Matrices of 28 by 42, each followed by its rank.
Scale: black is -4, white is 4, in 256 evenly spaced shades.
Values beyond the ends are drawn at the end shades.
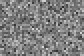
full rank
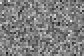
full rank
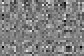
five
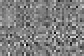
five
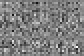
five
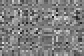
five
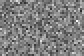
full rank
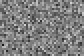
full rank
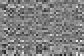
five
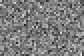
full rank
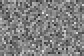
full rank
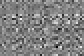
five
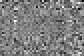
five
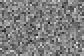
full rank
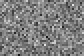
full rank
